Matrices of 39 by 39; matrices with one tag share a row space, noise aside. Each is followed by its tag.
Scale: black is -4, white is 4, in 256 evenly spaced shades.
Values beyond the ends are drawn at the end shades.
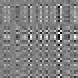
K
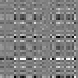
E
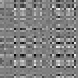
E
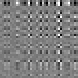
K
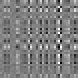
K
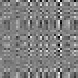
K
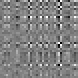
K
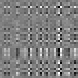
K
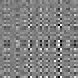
K
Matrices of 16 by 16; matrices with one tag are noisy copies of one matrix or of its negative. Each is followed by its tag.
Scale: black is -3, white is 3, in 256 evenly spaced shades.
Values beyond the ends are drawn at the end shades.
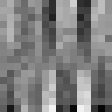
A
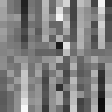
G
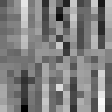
G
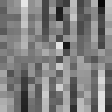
G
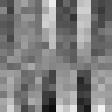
A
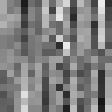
G
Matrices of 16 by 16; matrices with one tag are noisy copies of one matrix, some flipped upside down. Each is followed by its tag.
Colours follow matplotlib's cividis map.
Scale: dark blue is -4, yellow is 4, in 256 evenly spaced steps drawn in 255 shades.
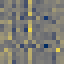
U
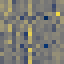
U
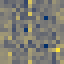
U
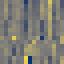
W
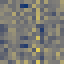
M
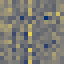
U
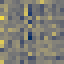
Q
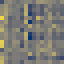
Q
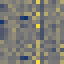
M
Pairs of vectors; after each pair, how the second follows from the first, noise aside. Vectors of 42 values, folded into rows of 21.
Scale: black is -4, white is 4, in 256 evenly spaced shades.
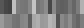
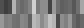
copied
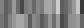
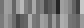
negated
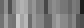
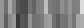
negated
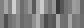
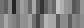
negated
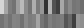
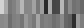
copied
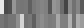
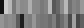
negated
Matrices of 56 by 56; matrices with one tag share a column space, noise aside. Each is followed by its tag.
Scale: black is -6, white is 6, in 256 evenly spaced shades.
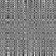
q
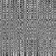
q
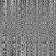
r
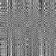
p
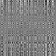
r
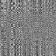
p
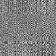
r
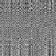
p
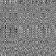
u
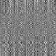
r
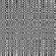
q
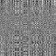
r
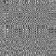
u
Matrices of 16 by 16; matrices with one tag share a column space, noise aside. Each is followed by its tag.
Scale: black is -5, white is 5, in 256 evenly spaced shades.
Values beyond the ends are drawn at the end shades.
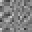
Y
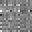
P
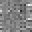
P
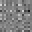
P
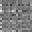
P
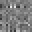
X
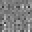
X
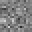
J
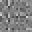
Y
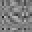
Y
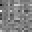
P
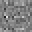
Y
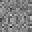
J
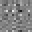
P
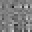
X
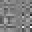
J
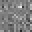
X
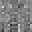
X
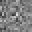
Y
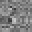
J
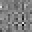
X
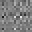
Y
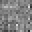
X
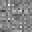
P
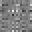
P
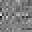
Y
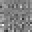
X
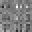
X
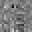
X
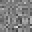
J
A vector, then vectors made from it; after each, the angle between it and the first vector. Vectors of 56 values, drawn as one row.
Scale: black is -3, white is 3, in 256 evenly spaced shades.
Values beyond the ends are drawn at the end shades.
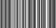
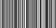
partly opposed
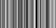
nearly opposite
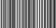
partly aligned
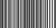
orthogonal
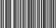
partly aligned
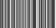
partly aligned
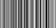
nearly opposite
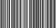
orthogonal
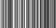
orthogonal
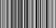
nearly opposite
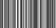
orthogonal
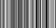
nearly opposite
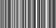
nearly parallel
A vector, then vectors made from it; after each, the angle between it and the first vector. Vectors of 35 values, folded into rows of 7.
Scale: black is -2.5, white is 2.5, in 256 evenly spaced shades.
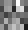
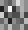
partly aligned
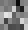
nearly opposite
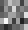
orthogonal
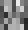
nearly parallel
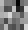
nearly opposite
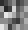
partly opposed
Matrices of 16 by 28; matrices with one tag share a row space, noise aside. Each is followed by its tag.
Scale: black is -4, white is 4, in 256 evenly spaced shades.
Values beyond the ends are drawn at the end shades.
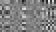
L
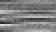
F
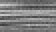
F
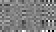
L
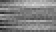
F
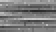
F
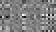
L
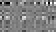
L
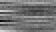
F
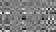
L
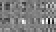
L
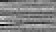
F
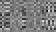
L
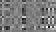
L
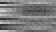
F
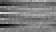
F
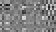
L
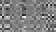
L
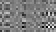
L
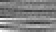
F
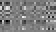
L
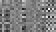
L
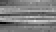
F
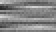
F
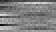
F
